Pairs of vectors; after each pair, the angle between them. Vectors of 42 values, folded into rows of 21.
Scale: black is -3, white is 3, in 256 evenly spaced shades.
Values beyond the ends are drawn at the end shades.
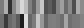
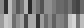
partly opposed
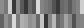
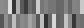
nearly parallel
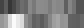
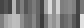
partly aligned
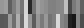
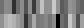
partly opposed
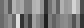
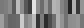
orthogonal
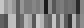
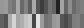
partly aligned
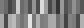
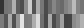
orthogonal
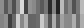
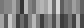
nearly opposite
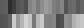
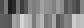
nearly parallel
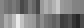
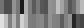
partly aligned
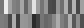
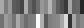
partly opposed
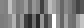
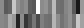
partly aligned
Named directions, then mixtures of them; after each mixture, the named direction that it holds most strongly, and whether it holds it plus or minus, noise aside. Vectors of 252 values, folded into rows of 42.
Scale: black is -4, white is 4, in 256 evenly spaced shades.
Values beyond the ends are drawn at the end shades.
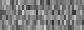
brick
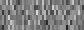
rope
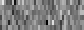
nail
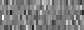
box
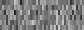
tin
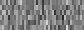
rope, minus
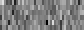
nail, plus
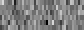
nail, plus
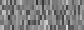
rope, minus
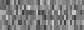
brick, minus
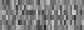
brick, minus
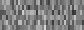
brick, plus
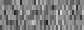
tin, plus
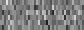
rope, plus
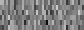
rope, plus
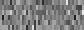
box, minus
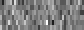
nail, minus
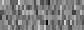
brick, plus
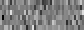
box, minus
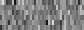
nail, plus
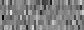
box, minus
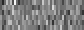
nail, minus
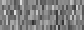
tin, minus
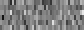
box, minus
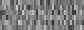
brick, plus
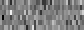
box, minus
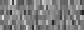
box, plus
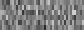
brick, minus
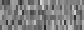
brick, minus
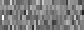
box, plus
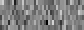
nail, plus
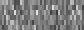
tin, minus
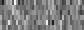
nail, minus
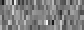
nail, minus
